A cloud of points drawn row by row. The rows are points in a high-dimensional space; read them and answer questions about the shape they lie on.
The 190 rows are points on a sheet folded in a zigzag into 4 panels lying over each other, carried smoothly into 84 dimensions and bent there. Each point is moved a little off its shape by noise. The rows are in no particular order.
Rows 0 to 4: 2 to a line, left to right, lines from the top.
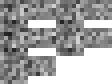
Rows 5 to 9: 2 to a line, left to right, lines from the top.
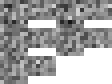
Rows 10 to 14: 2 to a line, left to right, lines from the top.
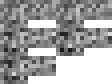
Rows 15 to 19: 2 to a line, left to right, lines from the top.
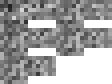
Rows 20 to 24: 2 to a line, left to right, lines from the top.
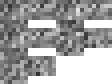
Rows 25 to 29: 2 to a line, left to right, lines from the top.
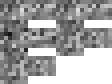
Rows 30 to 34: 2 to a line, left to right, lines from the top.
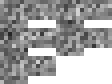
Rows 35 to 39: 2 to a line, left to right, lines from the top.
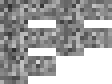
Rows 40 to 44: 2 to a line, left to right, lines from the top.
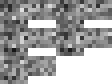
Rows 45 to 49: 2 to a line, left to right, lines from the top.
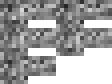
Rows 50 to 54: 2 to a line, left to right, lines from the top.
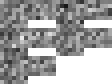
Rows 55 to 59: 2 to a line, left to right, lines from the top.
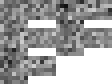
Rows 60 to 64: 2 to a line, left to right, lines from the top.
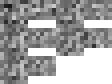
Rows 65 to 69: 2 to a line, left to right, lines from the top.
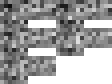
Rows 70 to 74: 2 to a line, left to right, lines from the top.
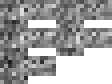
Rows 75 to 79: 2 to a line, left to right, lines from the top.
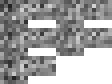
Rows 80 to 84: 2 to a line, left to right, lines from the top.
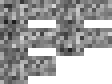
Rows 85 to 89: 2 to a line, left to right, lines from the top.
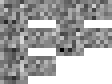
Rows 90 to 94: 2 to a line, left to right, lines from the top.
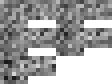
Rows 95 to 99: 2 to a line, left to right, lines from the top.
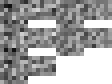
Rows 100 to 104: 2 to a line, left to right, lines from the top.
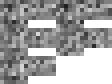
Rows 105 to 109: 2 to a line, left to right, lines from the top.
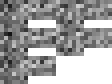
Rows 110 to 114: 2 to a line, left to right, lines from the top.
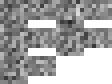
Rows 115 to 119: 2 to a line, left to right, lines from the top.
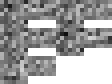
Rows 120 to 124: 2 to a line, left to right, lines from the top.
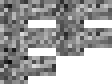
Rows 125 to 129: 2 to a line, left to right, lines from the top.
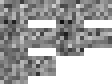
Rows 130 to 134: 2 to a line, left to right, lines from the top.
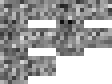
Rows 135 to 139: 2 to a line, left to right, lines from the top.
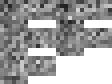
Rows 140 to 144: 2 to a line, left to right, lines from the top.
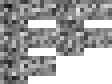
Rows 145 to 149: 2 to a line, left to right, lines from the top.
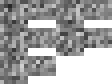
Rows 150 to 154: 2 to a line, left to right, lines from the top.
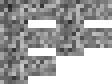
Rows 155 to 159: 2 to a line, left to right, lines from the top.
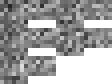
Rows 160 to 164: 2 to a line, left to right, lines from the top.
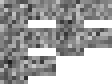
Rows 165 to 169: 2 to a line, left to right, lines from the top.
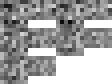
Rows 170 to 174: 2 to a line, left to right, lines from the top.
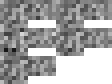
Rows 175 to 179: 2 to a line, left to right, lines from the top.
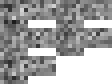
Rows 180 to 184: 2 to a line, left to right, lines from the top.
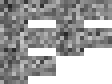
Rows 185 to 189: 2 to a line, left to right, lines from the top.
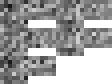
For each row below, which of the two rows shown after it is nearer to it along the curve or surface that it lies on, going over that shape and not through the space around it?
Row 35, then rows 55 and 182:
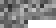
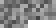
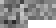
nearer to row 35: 55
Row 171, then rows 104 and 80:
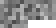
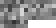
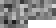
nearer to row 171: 104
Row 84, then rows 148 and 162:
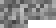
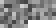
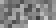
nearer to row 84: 162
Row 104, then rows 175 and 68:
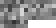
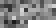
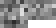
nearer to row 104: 68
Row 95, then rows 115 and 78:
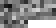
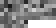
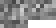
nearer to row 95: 115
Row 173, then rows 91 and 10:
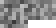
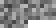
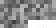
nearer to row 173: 91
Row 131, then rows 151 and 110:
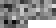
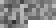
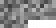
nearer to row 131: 151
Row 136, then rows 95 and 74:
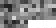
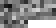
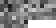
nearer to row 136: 95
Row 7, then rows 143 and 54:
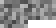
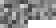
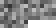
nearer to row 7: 54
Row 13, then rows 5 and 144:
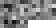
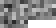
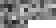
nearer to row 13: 5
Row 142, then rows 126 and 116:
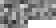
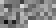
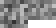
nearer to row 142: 126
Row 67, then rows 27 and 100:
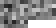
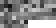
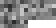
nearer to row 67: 27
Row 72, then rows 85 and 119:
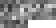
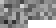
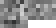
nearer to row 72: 119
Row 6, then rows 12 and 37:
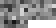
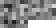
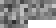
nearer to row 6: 37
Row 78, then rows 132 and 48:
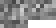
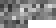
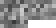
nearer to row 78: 132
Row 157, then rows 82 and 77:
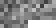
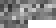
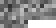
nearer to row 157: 82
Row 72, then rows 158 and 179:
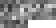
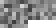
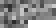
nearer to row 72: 179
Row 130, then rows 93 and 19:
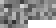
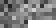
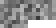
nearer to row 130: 19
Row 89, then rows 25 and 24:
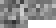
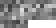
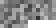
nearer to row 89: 24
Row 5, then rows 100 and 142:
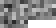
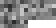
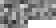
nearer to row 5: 142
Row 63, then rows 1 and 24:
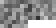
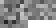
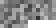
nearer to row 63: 24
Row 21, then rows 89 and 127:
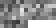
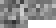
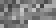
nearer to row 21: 127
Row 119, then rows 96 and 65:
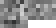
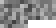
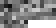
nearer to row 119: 96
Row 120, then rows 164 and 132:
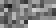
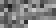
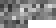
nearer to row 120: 164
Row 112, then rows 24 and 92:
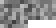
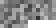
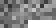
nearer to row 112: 24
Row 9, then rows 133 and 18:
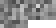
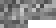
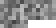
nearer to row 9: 133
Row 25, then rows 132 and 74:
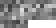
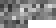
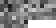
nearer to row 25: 132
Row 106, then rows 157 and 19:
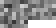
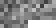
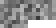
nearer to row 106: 19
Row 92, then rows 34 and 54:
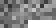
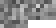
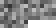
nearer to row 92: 34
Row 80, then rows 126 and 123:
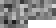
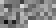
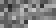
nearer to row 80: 126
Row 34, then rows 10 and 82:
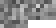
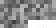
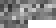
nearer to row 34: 82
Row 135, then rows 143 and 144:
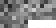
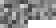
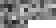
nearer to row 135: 144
